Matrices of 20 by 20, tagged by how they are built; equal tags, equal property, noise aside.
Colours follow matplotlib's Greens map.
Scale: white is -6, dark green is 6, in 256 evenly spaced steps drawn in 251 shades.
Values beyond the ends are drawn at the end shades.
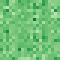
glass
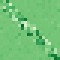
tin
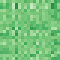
glass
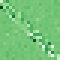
tin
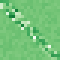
tin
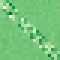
tin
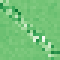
tin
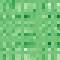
glass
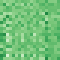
glass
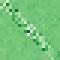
tin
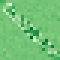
tin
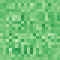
glass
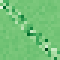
tin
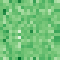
glass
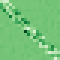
tin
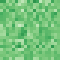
glass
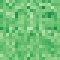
glass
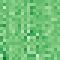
glass
